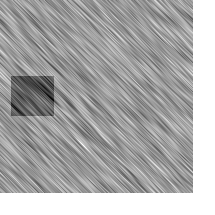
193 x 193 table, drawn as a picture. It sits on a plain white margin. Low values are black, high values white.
The ninth with the lowest average is the middle left. The halves do not mirror each other. The grain runs diagonally down to the right. In the middle left lies a patch that is lower than the rest.
